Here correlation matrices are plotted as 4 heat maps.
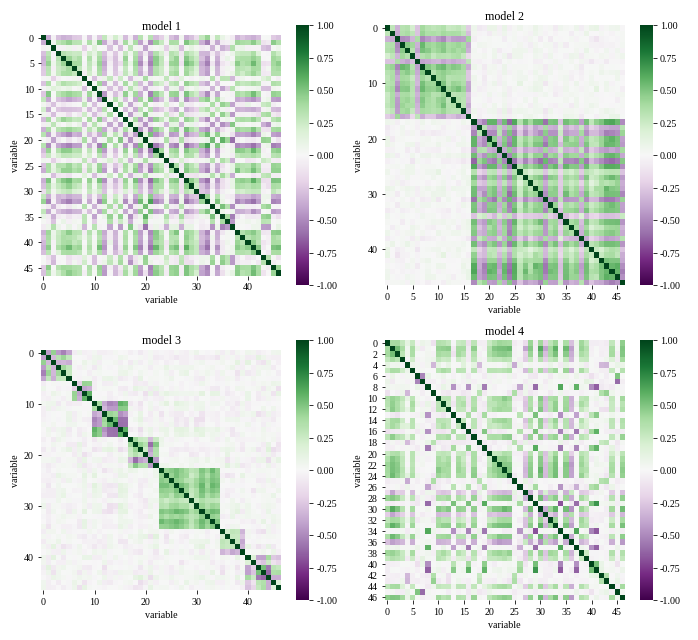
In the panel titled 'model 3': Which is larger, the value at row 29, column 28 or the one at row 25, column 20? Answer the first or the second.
the first
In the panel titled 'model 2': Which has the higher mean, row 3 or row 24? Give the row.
3
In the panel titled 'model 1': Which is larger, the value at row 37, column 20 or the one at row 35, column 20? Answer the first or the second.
the second
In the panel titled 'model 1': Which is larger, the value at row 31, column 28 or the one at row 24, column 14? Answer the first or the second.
the second
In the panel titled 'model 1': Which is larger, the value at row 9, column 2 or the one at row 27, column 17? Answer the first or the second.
the first
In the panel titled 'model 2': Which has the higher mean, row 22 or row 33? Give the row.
33
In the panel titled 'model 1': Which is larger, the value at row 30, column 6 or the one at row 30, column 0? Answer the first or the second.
the first
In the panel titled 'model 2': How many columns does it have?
47
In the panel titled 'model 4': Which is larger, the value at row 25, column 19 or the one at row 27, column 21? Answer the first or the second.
the first
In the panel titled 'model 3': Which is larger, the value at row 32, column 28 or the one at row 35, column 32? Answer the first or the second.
the first
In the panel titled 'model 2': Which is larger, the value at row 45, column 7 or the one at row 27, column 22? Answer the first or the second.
the first
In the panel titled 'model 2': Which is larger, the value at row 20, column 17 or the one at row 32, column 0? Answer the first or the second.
the first
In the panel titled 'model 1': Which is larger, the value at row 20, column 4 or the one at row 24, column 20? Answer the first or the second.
the second
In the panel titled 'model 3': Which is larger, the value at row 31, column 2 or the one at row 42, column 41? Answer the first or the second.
the first
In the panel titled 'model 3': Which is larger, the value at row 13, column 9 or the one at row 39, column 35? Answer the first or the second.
the first
